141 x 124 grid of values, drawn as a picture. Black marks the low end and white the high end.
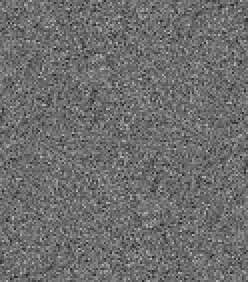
Stripes: none. Symmetry: a half turn. Average level on the scale: 40%. Grain: fine.
